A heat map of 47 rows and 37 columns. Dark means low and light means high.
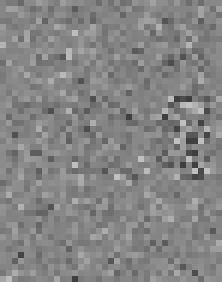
Stripes: none. Histogram: heavy tails on both sides. Odd patch: rougher, in the middle right. Odd rows or columns: none. Roughest part: middle right.
